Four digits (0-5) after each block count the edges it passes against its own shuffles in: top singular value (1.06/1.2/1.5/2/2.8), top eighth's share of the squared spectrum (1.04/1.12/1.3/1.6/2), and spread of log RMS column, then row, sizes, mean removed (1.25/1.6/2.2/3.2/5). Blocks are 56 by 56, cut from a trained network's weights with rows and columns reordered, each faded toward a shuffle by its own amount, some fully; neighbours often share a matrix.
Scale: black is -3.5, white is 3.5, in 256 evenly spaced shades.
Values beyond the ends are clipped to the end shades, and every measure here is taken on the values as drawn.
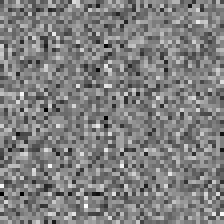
3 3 1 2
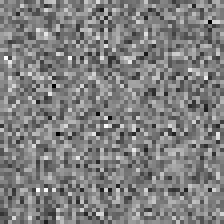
3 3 1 2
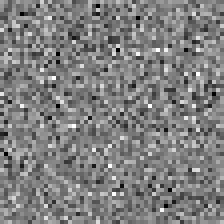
1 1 0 0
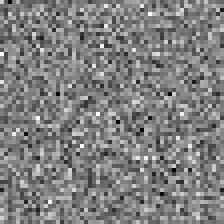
1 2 0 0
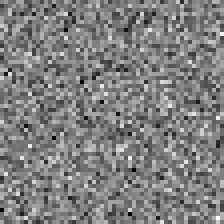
1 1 0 0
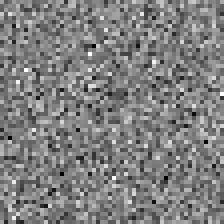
0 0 0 0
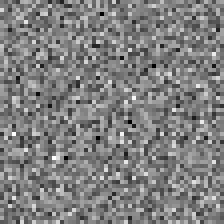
0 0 0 0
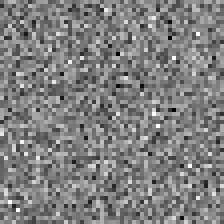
0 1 0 0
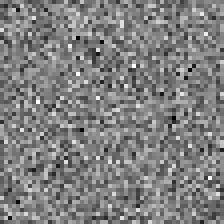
0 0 0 0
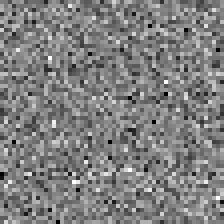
2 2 0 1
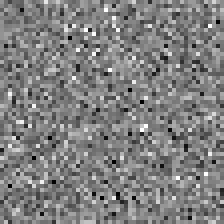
0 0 0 0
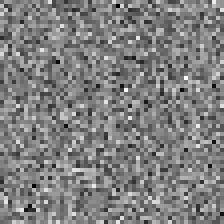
0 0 0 0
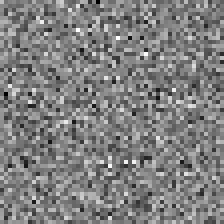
1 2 0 1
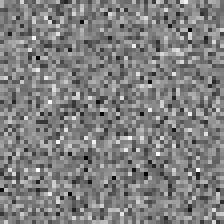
0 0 0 0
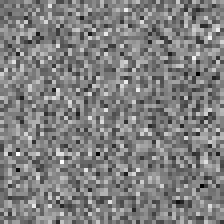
1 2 1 0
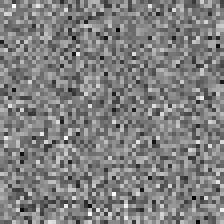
1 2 0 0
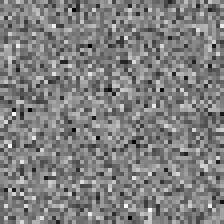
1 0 0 0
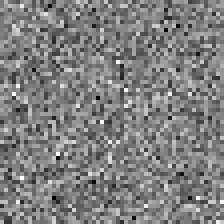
1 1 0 0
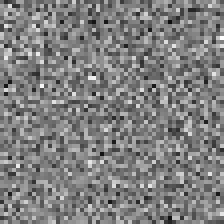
1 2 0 0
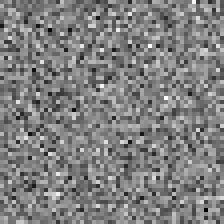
1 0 0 0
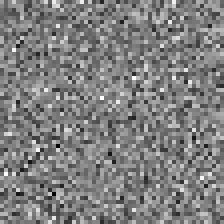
1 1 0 0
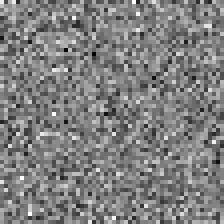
1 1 0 0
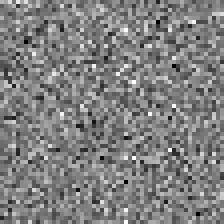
2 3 1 0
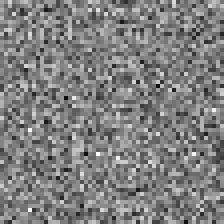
2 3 0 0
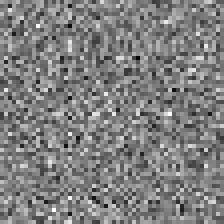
3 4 1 2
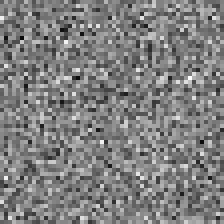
1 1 0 1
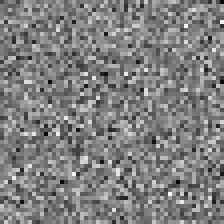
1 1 0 0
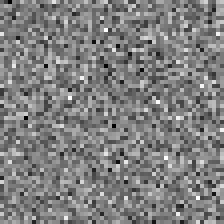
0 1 0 0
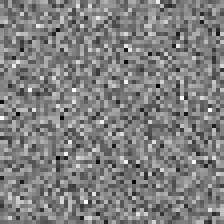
0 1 0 0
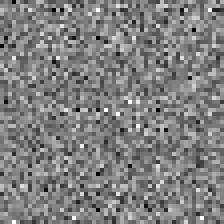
2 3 1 1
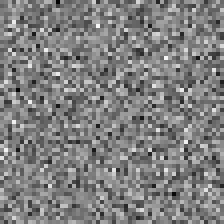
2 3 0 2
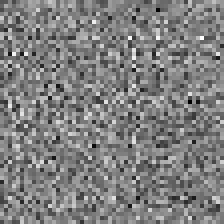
3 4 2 2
